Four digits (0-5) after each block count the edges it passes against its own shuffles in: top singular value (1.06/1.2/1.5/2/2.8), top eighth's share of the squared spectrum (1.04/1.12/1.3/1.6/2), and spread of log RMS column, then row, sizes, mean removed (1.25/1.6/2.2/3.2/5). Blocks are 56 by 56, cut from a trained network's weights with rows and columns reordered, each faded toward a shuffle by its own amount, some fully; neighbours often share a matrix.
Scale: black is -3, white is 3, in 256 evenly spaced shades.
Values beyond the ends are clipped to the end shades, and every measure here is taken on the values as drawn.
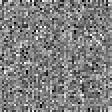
3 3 1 2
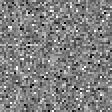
0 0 0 0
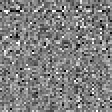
3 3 2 2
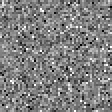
2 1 0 0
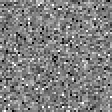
1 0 0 0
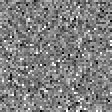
0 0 0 0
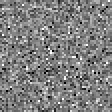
1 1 0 0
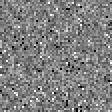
1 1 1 0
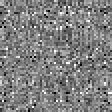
3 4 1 2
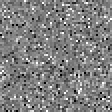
1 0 0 0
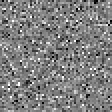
1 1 0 0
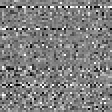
4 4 0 3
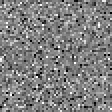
0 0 0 0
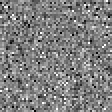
1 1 0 1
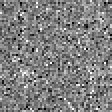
1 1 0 0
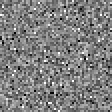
0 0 0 0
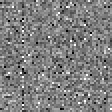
2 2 1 1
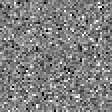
0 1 0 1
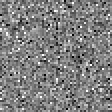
1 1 0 0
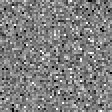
0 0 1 0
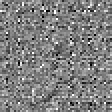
3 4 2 2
